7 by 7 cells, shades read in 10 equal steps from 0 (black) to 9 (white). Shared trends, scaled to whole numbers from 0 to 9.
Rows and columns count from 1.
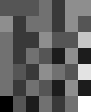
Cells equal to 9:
1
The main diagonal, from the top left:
3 2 2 3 4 5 9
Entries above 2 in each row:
6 5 5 4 6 4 4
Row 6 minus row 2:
-1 0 0 -1 -1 0 -2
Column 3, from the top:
3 4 2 4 2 4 1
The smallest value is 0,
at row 7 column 1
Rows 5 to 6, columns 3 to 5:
2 5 4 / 4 3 1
